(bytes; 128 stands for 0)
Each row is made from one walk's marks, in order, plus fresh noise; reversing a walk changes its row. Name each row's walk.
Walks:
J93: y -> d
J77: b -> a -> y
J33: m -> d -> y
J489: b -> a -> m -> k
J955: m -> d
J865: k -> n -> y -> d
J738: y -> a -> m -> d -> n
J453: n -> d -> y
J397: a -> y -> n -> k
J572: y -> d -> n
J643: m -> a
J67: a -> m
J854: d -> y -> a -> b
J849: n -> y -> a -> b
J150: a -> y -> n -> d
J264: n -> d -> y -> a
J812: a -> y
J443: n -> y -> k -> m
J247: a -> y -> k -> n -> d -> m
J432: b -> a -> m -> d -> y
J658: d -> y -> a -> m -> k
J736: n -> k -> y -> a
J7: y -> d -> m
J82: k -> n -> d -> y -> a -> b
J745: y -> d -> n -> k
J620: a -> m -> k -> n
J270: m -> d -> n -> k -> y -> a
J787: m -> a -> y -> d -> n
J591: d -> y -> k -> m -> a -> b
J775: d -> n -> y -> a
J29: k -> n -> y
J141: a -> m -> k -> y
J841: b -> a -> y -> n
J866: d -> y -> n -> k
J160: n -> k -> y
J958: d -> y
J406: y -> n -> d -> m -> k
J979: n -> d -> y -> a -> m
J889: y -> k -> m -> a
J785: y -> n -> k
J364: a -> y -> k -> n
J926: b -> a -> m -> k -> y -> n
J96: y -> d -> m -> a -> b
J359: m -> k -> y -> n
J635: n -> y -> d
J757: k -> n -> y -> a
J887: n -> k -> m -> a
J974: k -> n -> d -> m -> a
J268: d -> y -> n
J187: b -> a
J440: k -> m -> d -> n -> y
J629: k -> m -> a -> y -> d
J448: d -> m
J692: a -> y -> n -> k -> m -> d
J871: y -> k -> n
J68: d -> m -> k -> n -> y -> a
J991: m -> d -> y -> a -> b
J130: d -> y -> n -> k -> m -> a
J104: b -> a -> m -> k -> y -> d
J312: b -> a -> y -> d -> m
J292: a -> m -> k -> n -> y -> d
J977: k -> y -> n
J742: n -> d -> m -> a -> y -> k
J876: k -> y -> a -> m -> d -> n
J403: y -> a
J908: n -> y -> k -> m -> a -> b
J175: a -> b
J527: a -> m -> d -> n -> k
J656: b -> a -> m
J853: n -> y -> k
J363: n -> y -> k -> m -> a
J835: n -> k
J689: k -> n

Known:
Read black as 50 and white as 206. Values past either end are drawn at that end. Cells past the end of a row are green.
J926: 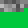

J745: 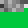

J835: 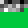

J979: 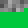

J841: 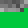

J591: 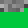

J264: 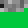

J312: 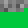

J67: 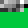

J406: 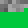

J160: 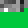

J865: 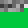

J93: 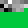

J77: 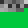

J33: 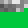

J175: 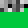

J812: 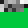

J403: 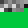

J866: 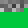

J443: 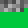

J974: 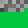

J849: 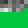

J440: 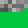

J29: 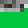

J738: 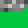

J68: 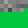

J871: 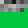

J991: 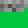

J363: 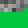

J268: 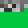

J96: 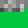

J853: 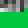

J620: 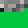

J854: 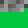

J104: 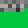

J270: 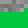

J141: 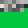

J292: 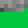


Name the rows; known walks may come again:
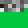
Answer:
J635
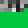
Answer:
J187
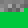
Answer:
J130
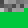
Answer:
J775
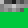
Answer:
J871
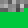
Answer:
J432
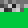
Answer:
J268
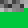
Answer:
J757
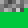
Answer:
J359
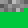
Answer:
J787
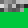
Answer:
J141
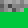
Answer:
J991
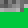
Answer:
J785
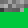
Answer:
J629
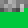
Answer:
J96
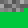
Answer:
J364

